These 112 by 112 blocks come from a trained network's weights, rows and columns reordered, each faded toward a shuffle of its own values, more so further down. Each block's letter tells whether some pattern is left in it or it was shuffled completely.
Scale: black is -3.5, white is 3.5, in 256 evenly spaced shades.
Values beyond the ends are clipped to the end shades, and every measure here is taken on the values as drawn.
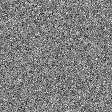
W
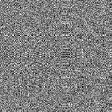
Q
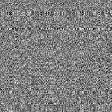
Q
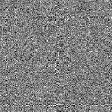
Q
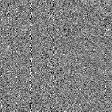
Q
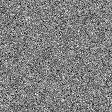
W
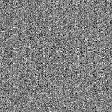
Q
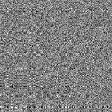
Q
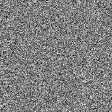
Q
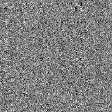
Q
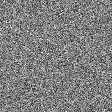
W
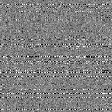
Q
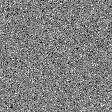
W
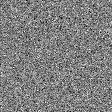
W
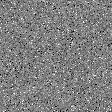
W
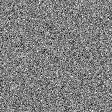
W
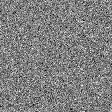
W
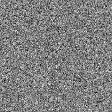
Q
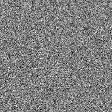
Q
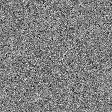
W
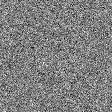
W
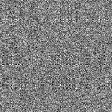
Q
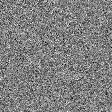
W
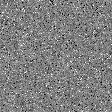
W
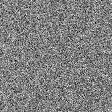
W
